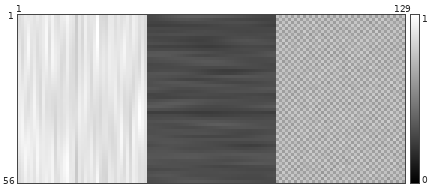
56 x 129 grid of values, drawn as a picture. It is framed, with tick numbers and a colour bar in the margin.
It is made of 1 by 3 panels. Panel 1,1: very high, streaked downward, faint in contrast. Panel 1,2: low, streaked across, faint in contrast. Panel 1,3: high, checkered.
